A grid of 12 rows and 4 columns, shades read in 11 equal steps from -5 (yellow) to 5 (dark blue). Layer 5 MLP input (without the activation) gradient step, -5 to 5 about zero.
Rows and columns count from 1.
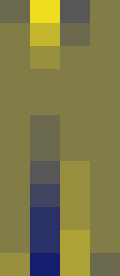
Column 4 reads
0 0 0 0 0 0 0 0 0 0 0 1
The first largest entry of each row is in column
3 3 1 1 1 2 2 2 2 2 2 2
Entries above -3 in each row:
3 3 4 4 4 4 4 4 4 4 4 4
